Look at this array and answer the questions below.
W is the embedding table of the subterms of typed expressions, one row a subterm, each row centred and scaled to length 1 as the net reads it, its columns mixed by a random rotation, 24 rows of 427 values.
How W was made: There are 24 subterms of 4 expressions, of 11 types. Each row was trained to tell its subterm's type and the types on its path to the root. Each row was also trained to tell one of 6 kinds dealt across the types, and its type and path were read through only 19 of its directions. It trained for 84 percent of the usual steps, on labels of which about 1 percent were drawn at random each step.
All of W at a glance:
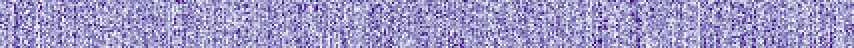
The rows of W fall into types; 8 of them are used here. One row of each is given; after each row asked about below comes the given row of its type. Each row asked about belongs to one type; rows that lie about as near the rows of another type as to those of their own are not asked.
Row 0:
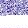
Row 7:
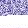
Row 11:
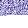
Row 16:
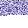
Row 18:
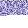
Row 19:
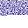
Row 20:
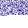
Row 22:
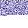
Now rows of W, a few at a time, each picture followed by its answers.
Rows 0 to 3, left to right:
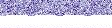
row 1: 7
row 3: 18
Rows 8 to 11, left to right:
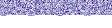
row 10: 20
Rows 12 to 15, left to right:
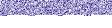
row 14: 20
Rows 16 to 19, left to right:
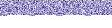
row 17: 22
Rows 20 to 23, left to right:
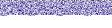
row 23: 19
